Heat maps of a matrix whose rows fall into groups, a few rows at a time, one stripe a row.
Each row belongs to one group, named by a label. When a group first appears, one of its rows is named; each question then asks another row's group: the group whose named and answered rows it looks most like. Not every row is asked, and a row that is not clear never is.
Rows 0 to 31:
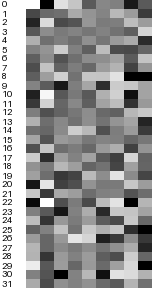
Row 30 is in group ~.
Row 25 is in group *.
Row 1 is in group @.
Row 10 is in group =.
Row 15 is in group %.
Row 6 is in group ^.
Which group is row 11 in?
=
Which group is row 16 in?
=
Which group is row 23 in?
~
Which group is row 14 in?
@
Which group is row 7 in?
=
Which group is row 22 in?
=
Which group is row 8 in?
*
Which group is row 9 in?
~
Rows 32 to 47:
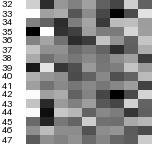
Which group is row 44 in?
%
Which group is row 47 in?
^
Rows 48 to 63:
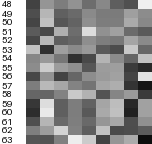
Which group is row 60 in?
=
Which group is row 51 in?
*
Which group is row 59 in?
=
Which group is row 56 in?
^
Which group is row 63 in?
@
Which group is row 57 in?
*
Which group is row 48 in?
^
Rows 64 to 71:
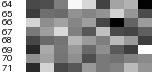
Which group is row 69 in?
^
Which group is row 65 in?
@
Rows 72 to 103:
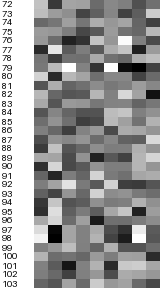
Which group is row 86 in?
~
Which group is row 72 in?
%
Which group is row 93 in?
*
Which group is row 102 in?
~
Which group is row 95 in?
=
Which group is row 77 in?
=
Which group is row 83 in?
%
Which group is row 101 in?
~
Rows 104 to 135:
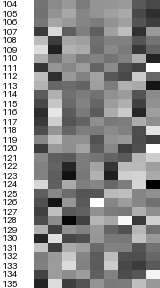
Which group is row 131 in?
%
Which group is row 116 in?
=
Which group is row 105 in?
*
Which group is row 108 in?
%
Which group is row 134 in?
^
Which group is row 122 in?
~
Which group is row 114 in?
=
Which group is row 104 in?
*
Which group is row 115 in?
=
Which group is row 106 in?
*
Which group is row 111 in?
^
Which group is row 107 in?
=
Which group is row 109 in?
%
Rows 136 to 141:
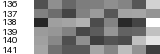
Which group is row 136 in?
^
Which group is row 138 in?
^
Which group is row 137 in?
~
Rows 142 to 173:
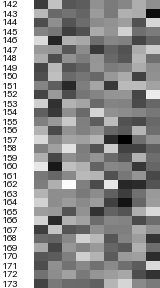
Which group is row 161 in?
@
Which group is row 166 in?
%
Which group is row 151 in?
~
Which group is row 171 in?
^
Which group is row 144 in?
^
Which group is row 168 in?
@
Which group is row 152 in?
^
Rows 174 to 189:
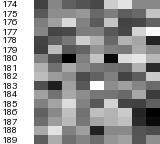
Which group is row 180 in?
~
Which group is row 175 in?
^
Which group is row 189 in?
=
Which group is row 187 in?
*
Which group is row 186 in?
*
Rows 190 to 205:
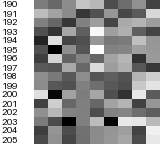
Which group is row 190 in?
@
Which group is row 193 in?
*
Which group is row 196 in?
=
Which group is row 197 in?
*
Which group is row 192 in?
~
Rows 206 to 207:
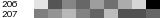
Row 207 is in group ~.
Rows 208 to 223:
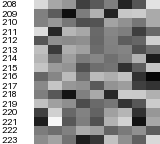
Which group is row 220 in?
=
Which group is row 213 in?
%
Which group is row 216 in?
*
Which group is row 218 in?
~
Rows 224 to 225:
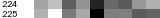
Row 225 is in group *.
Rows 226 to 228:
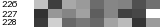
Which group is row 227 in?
^
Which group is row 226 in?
%
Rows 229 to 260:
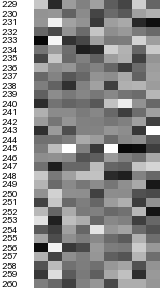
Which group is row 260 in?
~
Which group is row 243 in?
^
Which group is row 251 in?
=
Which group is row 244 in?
@
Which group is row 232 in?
*
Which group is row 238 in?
~
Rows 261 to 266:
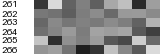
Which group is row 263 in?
^
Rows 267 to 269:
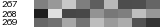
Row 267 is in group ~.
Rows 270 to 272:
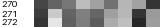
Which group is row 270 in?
@
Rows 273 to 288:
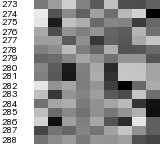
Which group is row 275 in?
%
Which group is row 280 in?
~
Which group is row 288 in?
*
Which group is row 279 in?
@
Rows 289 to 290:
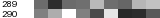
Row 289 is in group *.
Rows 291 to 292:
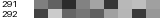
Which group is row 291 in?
~
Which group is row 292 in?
=
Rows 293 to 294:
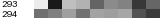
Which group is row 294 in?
*
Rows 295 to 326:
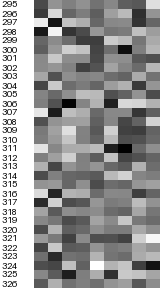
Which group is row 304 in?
=
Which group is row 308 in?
^
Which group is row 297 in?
%
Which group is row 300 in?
^
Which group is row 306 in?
~
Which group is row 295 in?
^
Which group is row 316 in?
%
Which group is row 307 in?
%
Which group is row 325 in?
~
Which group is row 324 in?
*
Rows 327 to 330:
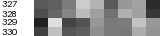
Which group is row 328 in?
@
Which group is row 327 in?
@
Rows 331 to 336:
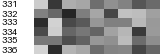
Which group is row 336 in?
%
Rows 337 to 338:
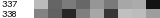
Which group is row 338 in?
~
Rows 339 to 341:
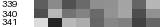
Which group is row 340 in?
=
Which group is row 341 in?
%
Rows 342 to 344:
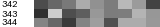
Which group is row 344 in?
~
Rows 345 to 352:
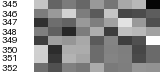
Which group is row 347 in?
@
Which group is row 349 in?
^
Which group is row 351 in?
%
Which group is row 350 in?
%
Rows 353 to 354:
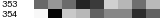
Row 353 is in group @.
